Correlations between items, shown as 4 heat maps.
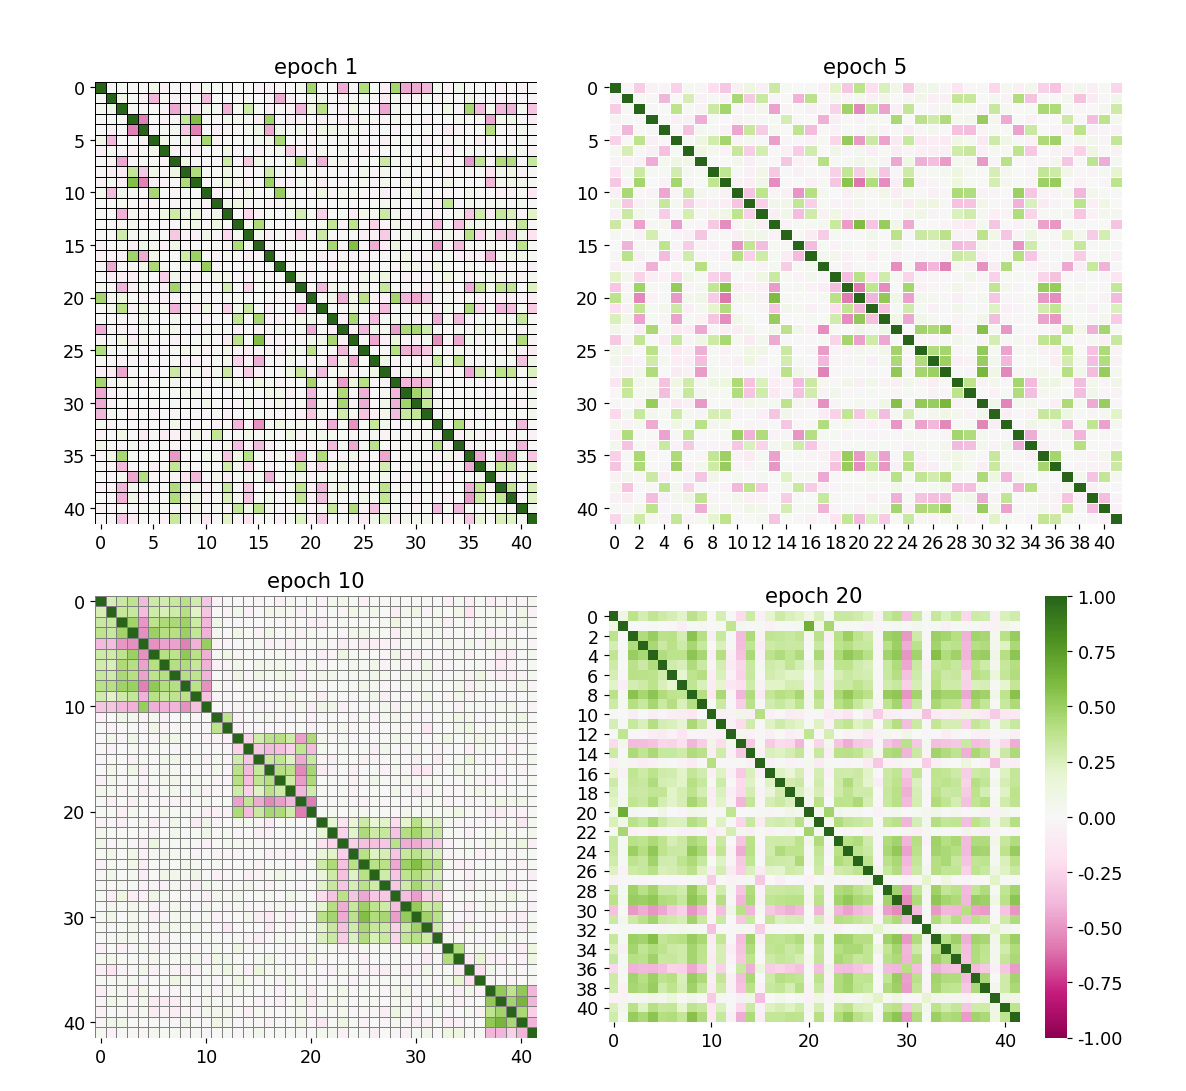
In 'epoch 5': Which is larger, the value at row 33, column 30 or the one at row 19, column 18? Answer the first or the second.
the first
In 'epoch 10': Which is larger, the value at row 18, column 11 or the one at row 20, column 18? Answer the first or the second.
the second
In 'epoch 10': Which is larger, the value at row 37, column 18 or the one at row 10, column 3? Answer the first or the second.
the first
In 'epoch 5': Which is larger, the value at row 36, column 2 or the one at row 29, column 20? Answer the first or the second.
the first
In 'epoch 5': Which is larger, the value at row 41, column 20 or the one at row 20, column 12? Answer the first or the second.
the second
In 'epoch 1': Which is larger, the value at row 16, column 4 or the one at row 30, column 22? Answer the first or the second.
the second
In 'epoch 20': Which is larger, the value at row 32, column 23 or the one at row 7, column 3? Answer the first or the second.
the second
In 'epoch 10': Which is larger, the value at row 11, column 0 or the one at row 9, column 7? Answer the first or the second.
the second
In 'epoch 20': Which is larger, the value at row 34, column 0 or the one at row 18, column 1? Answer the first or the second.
the first
